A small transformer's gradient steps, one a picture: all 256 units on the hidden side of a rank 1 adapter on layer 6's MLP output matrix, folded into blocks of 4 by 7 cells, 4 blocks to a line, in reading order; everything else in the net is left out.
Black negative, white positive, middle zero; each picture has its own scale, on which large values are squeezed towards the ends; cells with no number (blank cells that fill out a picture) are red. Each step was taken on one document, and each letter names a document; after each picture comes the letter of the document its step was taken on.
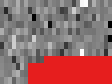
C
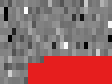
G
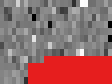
C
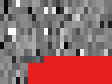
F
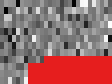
C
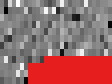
F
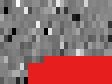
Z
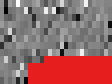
F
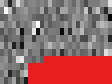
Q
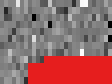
C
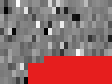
Z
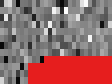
F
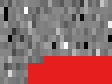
G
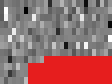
G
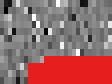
Z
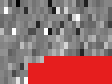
Z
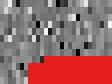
Z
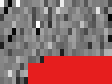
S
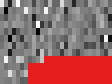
S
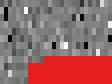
G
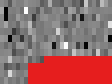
G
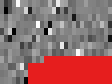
Z
